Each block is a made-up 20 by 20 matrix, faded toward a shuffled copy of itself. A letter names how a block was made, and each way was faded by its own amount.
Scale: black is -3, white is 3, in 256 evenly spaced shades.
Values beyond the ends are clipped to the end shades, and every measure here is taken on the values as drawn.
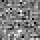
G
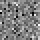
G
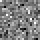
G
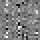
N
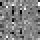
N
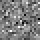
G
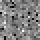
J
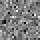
G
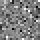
G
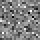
G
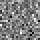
G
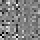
N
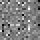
N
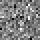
G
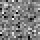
J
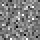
G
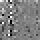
N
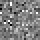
J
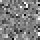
J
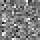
J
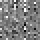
N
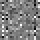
N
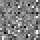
J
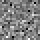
G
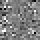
J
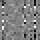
N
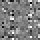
N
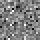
G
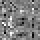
N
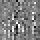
N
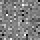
J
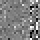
N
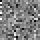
J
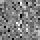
J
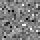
G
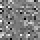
N
